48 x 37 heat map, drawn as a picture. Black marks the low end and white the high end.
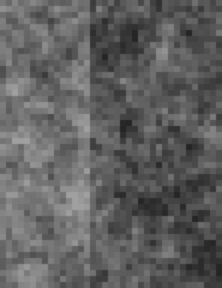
The bottom right is the ninth with the lowest average. The left part is higher, up to a seam about 40% of the way across. The texture is blotchy.
